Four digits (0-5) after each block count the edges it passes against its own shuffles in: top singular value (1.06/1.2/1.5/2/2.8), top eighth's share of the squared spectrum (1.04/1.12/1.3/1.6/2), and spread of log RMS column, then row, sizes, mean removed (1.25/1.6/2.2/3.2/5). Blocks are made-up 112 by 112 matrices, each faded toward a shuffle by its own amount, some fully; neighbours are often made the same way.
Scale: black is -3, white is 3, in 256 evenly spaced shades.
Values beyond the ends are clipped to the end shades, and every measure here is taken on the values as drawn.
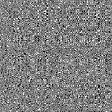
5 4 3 2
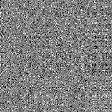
4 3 2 2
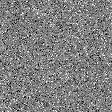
2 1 0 0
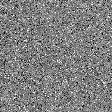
3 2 0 0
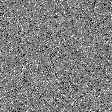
0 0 0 0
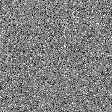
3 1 0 0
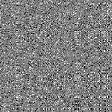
4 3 2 2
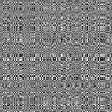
5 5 4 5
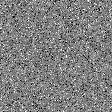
1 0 0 0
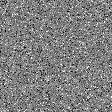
0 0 0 0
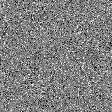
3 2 0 0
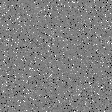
2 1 0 0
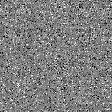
4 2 0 1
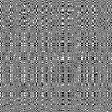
5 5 4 4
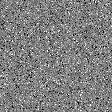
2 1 0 0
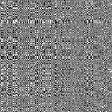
5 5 4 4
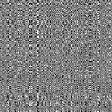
5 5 4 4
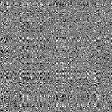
5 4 3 3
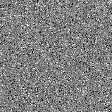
3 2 0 0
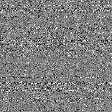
3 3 0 4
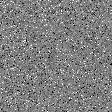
0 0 0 0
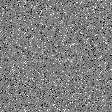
1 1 0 0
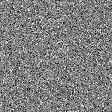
2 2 0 0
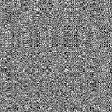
4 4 3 3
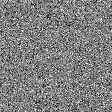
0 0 0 0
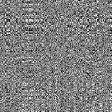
4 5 3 3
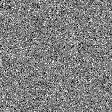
2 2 0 0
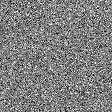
1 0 0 0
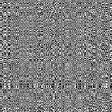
5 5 4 4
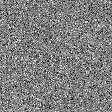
2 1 0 0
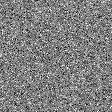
0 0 0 0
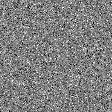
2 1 0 0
